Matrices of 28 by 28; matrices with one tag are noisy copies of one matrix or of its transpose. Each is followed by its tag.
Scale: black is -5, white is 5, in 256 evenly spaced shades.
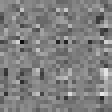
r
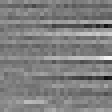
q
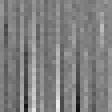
q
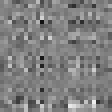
r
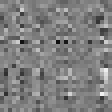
r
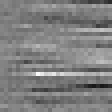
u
